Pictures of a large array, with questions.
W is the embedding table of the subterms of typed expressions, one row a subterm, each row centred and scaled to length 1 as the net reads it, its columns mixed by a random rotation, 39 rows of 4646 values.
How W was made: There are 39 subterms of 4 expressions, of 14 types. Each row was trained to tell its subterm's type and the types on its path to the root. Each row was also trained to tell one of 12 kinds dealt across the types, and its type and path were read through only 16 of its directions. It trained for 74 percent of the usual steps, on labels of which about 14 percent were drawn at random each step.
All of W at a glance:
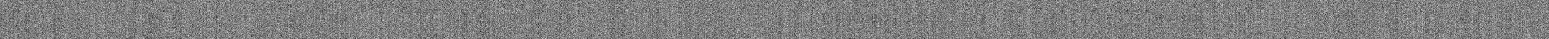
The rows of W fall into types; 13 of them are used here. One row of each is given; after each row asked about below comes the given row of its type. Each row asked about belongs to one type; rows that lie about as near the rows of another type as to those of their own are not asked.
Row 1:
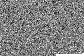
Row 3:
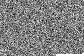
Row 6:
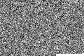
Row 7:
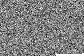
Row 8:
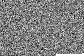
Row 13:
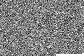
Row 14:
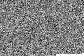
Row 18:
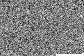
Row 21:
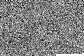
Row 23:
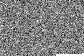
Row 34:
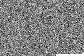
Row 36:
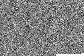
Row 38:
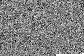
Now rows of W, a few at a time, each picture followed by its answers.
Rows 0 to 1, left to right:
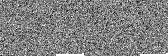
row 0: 13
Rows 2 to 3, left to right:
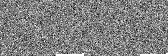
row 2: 8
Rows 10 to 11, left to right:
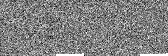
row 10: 3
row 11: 6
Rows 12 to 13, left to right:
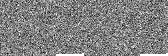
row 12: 34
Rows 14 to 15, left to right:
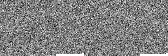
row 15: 18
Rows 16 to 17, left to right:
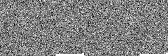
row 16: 23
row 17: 18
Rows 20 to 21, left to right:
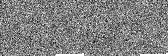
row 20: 38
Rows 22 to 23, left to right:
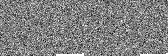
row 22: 8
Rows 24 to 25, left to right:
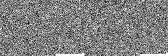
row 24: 18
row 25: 14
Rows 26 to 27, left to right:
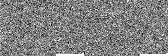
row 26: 6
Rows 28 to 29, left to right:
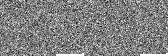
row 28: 34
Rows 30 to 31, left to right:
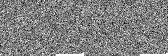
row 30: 14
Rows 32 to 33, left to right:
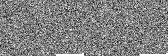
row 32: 13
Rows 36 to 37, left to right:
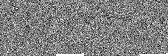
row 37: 7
